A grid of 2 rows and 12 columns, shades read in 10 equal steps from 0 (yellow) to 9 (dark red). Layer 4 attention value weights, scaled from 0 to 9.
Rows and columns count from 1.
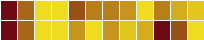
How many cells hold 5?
2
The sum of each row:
38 38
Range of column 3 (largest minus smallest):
0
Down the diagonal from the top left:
9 5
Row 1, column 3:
0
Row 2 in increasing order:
0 0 0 0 1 2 3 3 5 6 9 9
